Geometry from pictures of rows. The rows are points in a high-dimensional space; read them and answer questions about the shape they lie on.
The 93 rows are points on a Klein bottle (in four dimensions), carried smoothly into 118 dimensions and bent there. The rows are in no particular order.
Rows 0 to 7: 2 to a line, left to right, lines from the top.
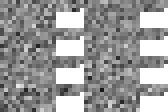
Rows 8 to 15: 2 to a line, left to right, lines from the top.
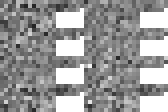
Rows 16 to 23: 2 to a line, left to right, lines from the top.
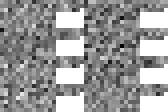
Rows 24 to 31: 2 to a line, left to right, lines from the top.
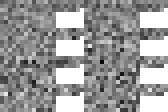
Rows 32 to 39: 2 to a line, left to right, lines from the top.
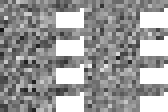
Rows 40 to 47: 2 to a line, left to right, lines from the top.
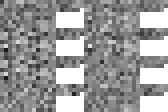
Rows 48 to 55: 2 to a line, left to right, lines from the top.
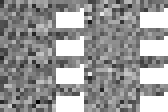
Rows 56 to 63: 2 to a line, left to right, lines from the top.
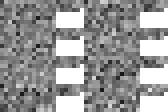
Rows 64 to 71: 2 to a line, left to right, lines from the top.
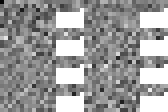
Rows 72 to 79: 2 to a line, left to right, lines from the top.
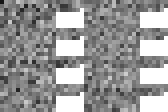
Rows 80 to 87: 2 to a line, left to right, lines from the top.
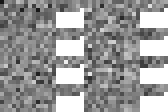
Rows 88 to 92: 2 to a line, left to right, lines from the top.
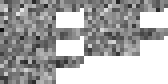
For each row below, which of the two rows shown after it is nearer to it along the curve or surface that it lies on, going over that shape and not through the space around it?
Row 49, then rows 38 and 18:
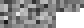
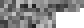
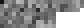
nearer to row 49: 38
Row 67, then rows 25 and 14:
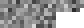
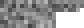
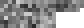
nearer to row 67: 25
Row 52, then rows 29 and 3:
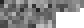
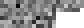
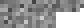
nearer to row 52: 3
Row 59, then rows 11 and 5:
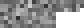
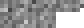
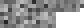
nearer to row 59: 11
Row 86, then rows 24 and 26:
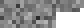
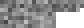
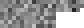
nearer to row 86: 26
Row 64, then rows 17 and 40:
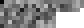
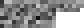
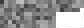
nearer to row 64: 17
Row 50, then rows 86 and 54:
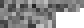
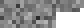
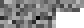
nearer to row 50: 86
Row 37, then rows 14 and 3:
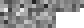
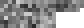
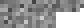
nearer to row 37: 3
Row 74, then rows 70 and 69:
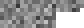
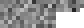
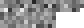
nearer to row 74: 70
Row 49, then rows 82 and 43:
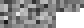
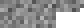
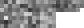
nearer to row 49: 43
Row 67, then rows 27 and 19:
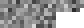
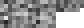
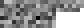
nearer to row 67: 19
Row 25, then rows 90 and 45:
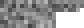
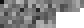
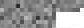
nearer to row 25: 90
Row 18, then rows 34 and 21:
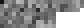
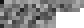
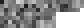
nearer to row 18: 34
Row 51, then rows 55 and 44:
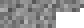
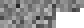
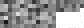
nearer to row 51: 55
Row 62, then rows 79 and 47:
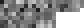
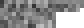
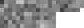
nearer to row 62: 79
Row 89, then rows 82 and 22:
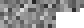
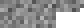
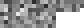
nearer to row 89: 22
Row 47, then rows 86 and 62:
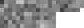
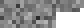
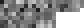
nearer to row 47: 86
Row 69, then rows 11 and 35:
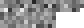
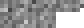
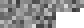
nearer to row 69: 35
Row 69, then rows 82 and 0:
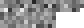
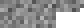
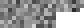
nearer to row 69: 0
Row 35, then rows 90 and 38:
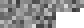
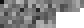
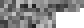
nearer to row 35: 90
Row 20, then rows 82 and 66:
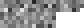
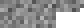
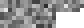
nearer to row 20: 66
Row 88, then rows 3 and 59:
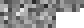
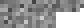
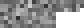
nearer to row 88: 59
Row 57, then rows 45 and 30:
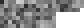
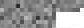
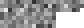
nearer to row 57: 45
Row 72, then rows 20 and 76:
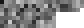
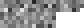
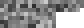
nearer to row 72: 76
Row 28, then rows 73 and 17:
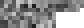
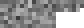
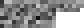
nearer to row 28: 73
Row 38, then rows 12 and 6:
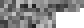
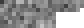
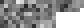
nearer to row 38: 6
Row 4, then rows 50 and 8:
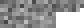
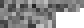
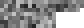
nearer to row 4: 50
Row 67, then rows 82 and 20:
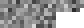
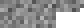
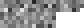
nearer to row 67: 20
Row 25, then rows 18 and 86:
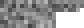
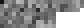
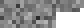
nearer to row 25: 18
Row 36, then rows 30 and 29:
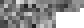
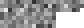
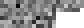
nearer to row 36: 29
